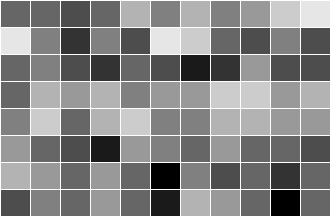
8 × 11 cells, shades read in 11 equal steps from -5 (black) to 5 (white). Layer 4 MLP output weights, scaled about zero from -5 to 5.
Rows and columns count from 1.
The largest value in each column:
4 3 1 2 3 4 3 3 3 3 4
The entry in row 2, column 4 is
0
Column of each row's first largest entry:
11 1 9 8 2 1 1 7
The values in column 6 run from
-5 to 4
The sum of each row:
7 1 -19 15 13 -9 -10 -11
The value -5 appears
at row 7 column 6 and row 8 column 10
